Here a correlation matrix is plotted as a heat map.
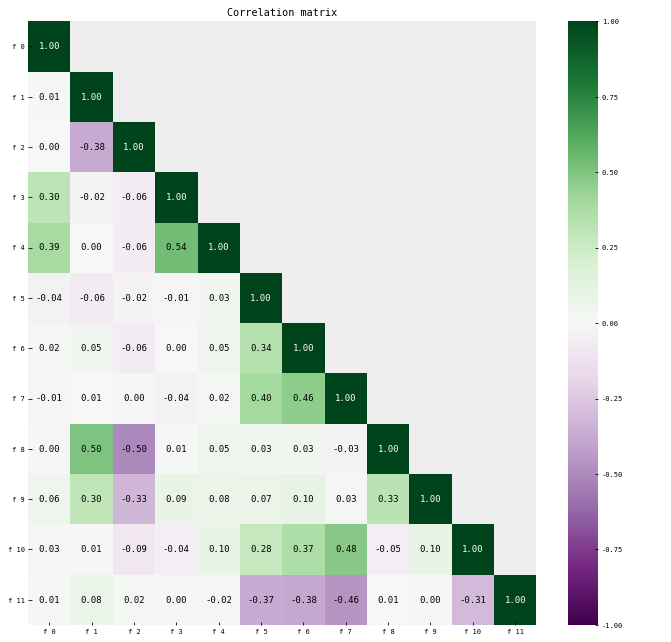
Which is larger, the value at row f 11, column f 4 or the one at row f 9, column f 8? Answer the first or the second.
the second
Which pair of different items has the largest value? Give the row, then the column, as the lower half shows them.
f 4, f 3
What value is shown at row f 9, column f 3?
0.09
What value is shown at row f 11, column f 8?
0.01
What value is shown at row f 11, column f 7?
-0.46
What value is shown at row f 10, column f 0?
0.03
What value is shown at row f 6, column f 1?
0.05
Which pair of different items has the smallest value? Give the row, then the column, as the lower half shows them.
f 8, f 2
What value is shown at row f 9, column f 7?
0.03
